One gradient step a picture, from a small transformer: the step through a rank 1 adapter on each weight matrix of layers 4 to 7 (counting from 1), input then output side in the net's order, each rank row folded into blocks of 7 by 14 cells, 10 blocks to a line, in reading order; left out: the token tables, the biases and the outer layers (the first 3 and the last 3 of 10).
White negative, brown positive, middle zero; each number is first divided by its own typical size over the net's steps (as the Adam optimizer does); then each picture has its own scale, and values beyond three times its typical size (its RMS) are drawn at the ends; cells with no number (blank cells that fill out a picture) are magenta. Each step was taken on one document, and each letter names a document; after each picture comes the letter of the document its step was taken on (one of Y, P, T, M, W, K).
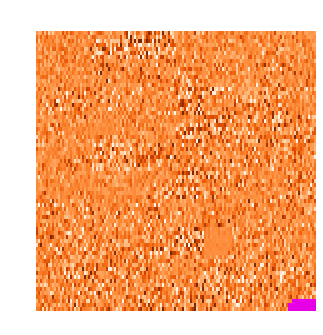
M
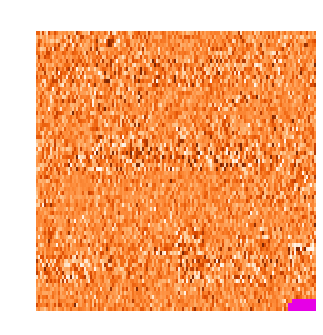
M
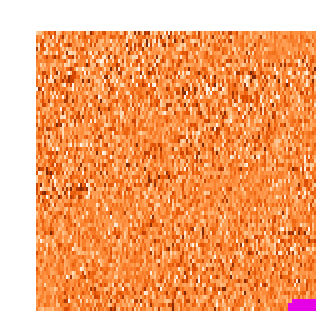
M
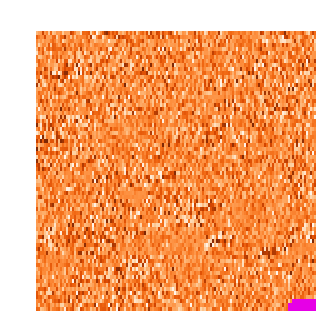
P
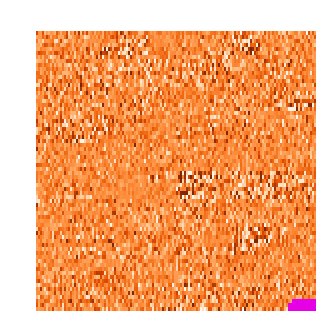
P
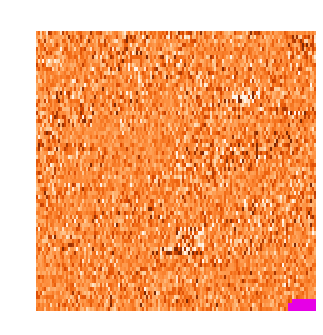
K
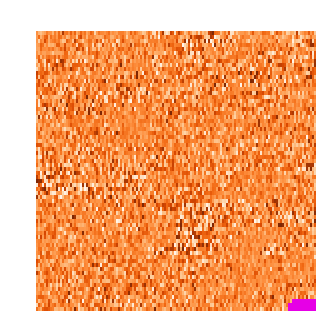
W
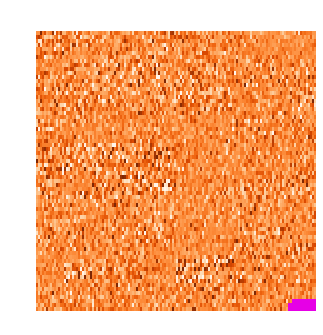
M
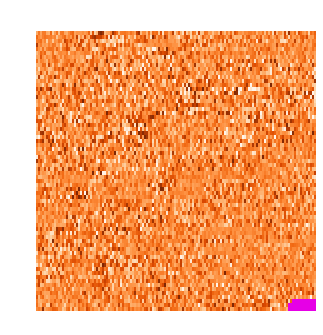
P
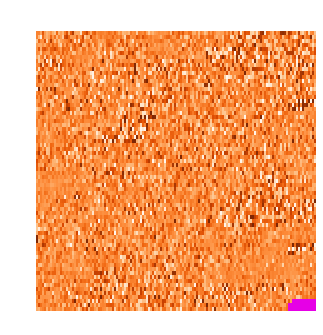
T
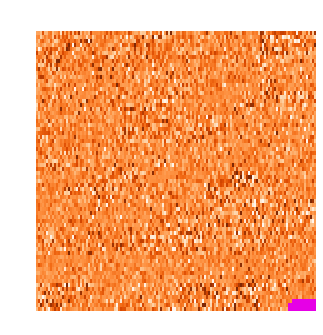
T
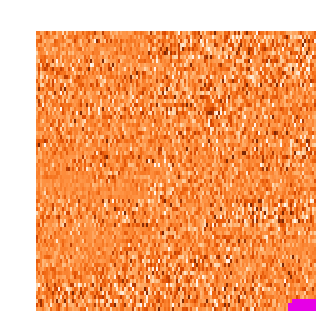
K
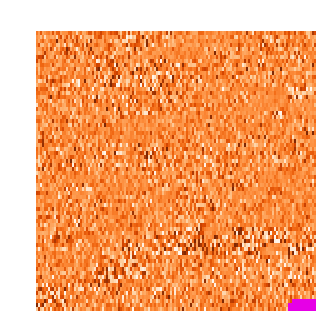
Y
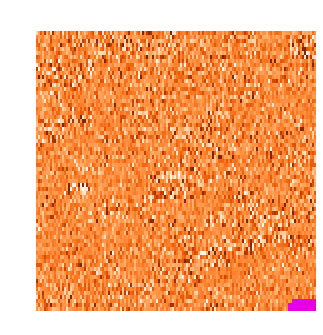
K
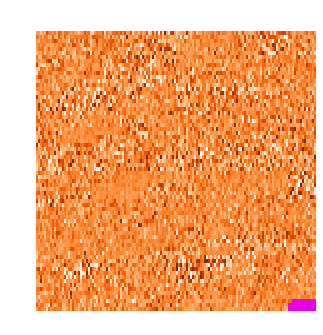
M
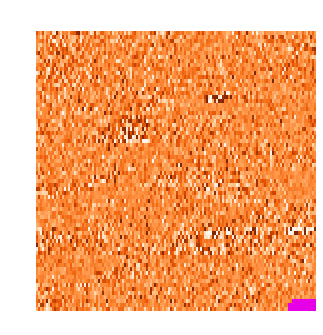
T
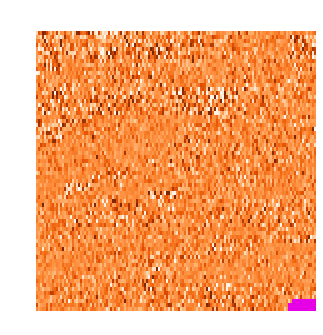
K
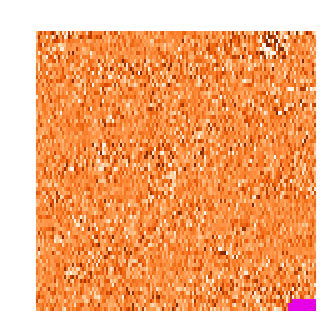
Y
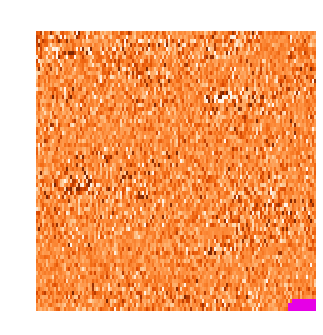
K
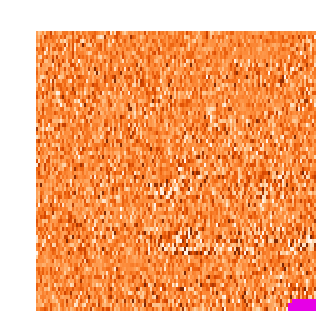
M
